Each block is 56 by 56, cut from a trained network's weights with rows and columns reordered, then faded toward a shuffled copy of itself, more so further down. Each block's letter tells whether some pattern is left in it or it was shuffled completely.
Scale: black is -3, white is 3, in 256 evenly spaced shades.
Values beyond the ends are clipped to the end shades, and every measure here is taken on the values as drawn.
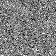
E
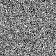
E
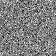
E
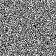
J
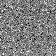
E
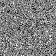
E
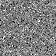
E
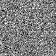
J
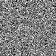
J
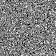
E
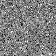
J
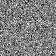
J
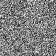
J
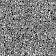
J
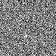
J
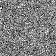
E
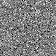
E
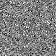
J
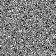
J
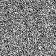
J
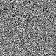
J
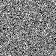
E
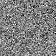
J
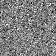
E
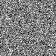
J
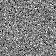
E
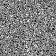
E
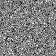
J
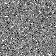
E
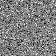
E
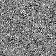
E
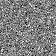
E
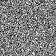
E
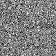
J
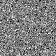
E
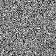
J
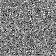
J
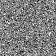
E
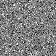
E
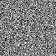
J
